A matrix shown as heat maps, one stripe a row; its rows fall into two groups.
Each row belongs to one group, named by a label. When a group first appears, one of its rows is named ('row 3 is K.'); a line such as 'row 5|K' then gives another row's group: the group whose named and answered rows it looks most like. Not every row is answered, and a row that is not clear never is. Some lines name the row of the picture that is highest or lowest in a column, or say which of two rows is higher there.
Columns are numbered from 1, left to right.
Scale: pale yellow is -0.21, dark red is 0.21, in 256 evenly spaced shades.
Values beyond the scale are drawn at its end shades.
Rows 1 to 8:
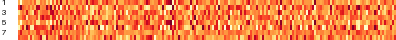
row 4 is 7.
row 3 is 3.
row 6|3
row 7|7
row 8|3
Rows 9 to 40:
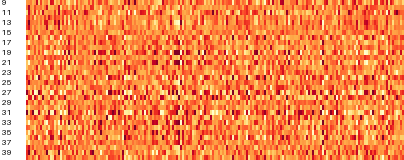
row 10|7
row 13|7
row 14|7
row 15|3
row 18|3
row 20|7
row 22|3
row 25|7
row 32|3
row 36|3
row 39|7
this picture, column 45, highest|19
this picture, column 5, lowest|27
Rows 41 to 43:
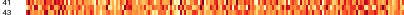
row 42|3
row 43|7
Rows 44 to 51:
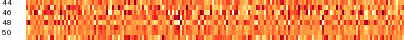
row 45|3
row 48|7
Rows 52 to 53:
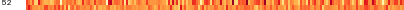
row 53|7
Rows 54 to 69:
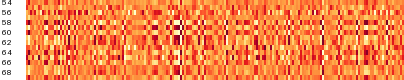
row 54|7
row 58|7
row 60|7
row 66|7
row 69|7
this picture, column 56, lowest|65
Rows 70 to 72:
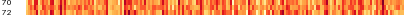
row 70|3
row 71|3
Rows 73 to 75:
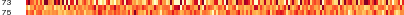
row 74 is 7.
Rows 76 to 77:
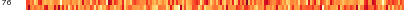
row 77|7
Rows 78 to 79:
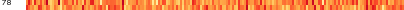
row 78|7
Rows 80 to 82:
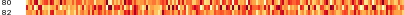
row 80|3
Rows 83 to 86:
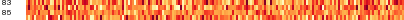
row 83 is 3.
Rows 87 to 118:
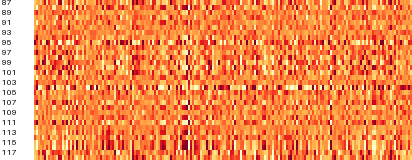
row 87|3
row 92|3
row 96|3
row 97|7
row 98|3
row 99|3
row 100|7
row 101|3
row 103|7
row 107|7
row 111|7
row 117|3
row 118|3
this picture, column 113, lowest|104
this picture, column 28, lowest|104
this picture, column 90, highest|116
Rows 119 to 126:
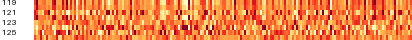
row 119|7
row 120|7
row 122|7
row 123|3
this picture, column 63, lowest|123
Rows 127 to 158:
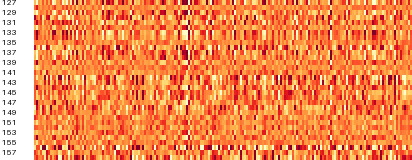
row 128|7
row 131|7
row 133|7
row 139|7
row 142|3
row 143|3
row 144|7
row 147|7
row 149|3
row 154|7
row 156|3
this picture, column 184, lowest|133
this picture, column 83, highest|142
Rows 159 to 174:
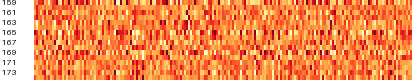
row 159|3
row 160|7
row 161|3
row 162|7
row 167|7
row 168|3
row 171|3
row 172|3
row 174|3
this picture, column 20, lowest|165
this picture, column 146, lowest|174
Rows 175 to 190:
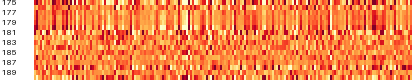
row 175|7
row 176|3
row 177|7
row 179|7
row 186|7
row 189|3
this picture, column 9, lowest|181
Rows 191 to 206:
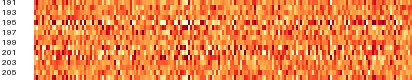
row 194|3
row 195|7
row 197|3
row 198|3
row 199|7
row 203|3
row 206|7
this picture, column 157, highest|195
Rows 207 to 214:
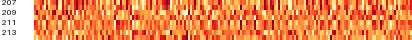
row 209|7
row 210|3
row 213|3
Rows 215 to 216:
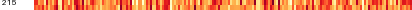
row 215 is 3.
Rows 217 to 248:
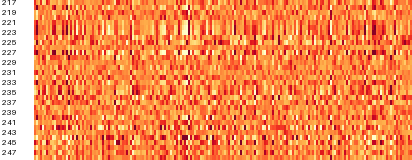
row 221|7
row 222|7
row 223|7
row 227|7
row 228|3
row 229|3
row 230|3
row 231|7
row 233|7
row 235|3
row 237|3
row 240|7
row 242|7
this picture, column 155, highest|225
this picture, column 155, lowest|242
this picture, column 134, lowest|244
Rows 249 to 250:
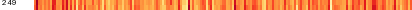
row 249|7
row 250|7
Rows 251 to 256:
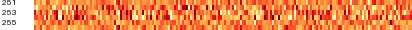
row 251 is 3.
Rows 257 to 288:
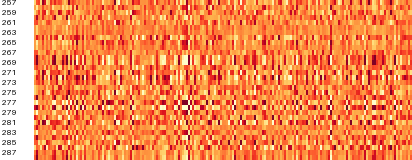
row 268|7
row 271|3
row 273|3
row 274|3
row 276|7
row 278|7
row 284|7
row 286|3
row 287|7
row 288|7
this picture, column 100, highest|277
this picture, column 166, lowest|277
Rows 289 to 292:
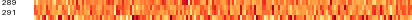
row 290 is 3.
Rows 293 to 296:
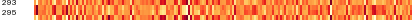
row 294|7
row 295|7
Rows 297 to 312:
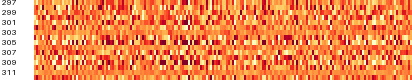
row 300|3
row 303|3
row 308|3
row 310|7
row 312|7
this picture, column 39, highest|305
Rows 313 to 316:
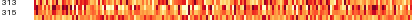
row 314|7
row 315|7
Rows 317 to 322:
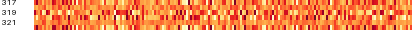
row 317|7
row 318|3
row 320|3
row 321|3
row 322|7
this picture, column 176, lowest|319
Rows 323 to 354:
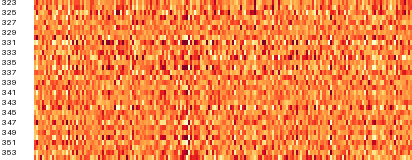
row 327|3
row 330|7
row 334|3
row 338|3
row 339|3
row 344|3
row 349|3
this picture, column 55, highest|334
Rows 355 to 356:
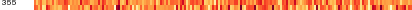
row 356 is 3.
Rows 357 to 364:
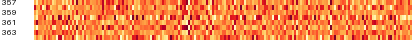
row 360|3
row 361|7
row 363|7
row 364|3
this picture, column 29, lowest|360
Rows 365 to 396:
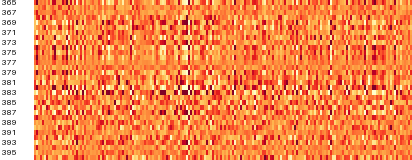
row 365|7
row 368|3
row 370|3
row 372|7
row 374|7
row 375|7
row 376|7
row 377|7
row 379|7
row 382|7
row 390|3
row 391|7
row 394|7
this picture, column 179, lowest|386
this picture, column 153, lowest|385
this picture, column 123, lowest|381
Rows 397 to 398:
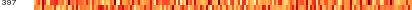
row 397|3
